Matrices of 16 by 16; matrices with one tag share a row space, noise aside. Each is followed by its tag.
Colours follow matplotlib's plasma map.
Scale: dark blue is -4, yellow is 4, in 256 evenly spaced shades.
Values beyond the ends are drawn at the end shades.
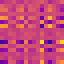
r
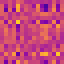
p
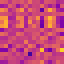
r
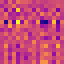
p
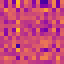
p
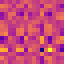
r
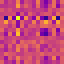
p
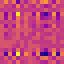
p
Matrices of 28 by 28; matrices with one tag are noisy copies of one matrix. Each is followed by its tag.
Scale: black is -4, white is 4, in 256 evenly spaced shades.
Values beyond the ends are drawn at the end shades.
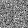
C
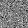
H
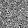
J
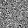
J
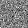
C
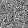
C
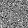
H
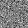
H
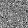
H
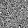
J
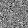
H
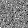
C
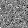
C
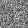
C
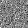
C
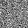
J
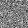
H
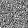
C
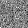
C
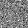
H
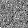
C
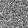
H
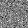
H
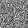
C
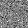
H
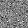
H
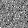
C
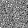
C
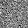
J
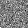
C
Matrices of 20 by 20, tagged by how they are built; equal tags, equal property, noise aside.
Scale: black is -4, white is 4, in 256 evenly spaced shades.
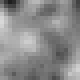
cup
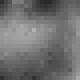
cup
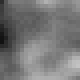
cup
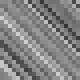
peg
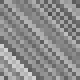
peg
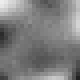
cup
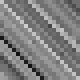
peg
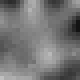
cup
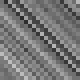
peg
